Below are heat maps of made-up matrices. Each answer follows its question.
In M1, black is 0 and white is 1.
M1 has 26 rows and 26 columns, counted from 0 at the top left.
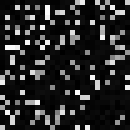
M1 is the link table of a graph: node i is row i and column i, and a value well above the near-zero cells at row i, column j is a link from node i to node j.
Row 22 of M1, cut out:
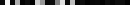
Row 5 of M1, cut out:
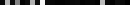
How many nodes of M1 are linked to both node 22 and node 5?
3
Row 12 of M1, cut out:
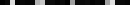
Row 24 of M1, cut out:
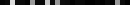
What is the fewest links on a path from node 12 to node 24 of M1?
2
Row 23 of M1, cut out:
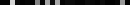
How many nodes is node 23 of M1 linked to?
5
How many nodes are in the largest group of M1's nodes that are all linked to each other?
5
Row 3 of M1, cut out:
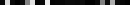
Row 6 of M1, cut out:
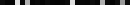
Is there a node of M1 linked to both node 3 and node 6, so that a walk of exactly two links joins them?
yes
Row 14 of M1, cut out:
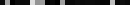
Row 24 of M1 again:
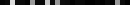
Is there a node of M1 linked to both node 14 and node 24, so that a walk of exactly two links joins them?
yes
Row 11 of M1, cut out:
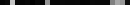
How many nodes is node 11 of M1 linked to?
5
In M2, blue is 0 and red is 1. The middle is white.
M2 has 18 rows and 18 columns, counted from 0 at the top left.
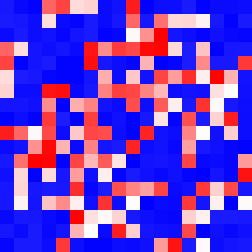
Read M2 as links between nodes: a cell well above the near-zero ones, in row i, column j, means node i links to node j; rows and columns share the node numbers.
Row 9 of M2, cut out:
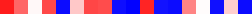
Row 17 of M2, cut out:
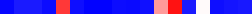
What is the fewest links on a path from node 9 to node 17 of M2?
2
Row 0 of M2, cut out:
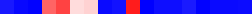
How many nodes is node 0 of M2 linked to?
5
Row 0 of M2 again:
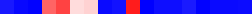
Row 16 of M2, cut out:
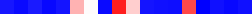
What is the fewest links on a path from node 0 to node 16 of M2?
2
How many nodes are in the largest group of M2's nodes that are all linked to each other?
4
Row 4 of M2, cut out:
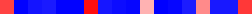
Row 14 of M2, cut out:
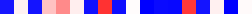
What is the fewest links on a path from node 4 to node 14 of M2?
1
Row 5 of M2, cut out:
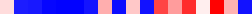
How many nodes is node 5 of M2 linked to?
9
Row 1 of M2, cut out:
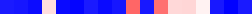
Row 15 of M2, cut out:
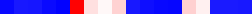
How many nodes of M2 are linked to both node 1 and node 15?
2
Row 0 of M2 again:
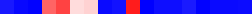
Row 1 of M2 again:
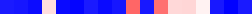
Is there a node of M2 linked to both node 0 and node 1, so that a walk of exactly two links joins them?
yes
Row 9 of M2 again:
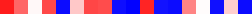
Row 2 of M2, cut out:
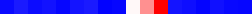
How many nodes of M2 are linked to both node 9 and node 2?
1
